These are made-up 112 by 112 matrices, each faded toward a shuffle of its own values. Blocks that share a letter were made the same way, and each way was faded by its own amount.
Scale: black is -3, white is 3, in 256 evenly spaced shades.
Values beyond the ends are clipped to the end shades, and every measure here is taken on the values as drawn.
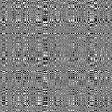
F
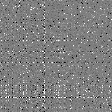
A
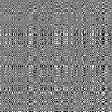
F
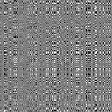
F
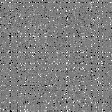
A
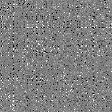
A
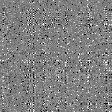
A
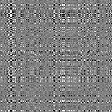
F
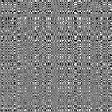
F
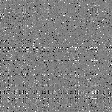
A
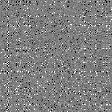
A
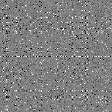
A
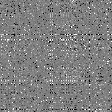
A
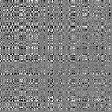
F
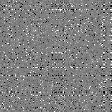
A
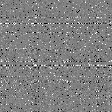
A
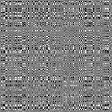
F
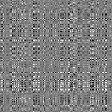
F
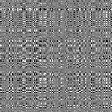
F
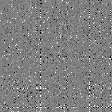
A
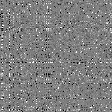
A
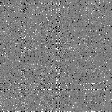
A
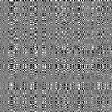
F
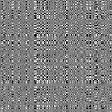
F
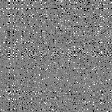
A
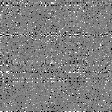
A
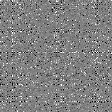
A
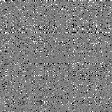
A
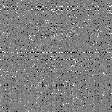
A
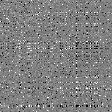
A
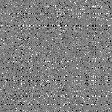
A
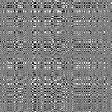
F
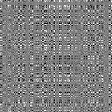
F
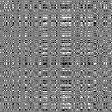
F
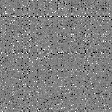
A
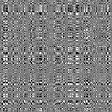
F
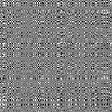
F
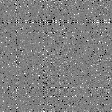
A
